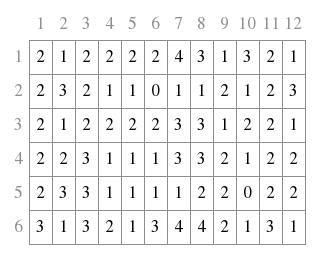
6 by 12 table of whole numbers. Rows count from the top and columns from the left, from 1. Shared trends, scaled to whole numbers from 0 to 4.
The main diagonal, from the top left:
2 3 2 1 1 3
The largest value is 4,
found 3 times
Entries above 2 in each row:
3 2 2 3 2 6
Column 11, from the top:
2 2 2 2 2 3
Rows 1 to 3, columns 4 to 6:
2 2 2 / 1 1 0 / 2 2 2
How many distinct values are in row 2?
4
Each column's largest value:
3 3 3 2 2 3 4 4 2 3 3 3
